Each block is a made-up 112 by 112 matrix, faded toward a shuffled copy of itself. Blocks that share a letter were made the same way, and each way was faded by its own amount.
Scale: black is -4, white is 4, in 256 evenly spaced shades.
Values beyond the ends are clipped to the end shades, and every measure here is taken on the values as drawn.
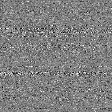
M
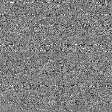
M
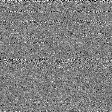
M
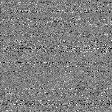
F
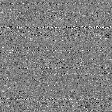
F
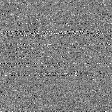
M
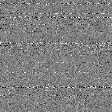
F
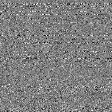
M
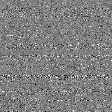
F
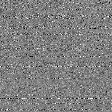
F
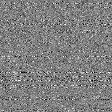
M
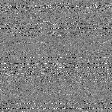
F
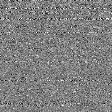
M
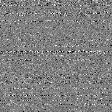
F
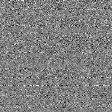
M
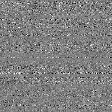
F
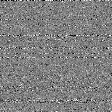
M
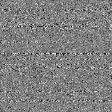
M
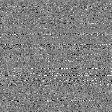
F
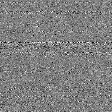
M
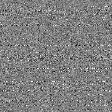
M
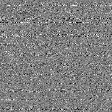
M
